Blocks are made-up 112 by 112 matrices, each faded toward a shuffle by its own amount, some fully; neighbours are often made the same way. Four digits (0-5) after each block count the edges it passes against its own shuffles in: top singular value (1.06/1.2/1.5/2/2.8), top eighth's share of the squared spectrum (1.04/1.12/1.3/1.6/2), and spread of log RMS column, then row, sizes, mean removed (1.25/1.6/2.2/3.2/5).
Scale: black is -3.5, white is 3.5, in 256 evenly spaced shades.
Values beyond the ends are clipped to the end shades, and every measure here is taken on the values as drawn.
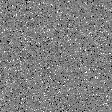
2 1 1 0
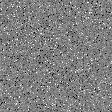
1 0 0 0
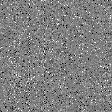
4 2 2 0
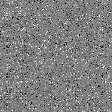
3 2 1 0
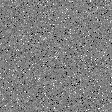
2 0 0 0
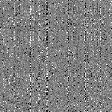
4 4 3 1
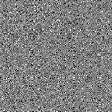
4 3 2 2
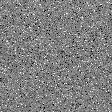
0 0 0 0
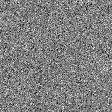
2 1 0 0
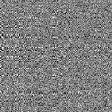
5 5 3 3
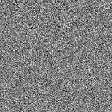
4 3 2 1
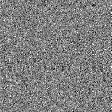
3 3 1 1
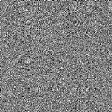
4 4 2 2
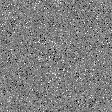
0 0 0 0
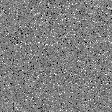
0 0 0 1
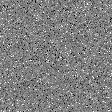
0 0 0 0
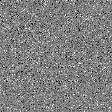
1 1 0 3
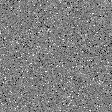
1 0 0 0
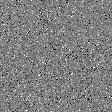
0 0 0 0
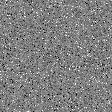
0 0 0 0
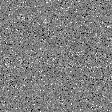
0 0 0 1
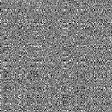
5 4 3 3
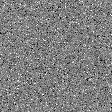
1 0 0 0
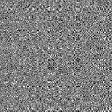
5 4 3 3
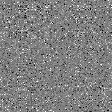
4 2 1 1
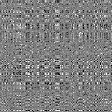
5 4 3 4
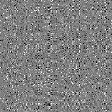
5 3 3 2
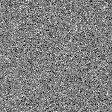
2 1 1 0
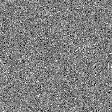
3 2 2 0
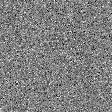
1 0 0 0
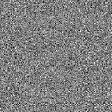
4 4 2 2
